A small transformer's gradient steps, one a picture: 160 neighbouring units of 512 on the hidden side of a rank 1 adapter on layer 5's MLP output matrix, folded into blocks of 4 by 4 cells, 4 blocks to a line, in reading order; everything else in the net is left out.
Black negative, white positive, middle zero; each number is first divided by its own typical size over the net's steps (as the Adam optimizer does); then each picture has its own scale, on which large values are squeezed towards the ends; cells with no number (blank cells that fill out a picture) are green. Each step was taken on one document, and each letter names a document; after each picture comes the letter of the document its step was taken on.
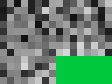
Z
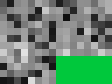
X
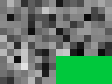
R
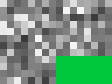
Z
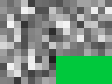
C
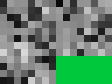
X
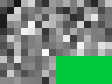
Z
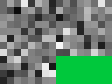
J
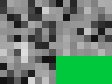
X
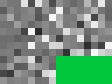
J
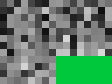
Z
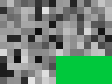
J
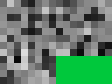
R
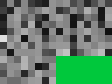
Z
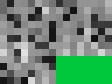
X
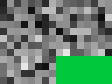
Z
